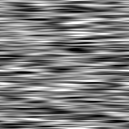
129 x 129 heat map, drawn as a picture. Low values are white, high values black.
The grain runs across in streaks. The histogram is bell-shaped. Overall the values sit about 50% of the way up the scale. The halves do not mirror each other.
